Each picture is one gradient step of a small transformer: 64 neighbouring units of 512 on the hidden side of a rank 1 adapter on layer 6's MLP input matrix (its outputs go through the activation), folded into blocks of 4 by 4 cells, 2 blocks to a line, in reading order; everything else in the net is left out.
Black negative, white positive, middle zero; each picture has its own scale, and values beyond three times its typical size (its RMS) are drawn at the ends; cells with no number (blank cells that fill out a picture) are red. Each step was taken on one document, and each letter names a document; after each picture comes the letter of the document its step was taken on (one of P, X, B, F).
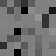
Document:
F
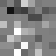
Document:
F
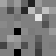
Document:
F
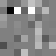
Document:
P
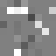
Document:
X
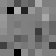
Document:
P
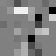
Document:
X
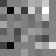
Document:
P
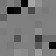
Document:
P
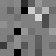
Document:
F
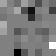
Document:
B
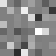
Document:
X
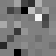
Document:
F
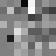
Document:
F
